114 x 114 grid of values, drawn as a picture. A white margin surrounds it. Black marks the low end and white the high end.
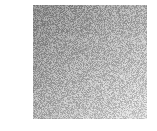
No single row or column stands out from its neighbours. The bottom right is the ninth with the highest average. The ninth with the lowest average is the top left. The halves do not mirror each other. There is an overall slope up to the bottom right.
